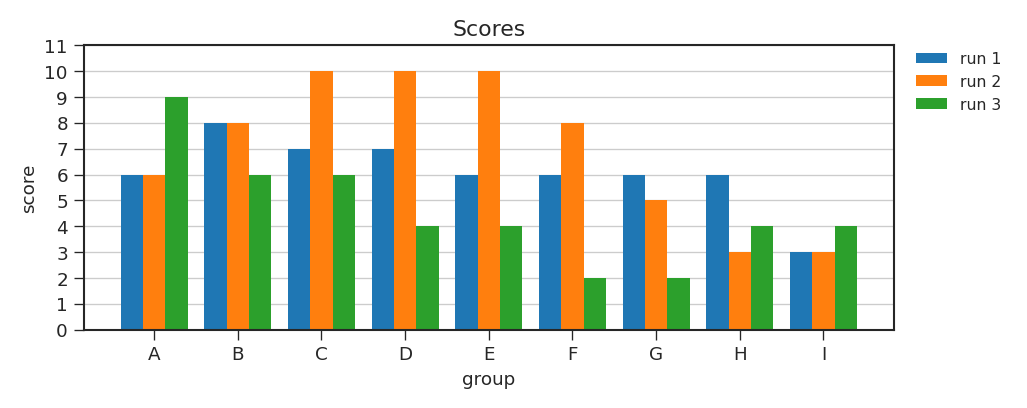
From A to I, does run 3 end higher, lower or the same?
lower
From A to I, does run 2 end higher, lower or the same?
lower
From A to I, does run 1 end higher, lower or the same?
lower
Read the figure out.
Title: Scores
x-axis: group, ticks A B C D E F G H I
y-axis: score, ticks 0 1 2 3 4 5 6 7 8 9 10 11
Legend: run 1, run 2, run 3
Values:
run 1: 6 8 7 7 6 6 6 6 3
run 2: 6 8 10 10 10 8 5 3 3
run 3: 9 6 6 4 4 2 2 4 4
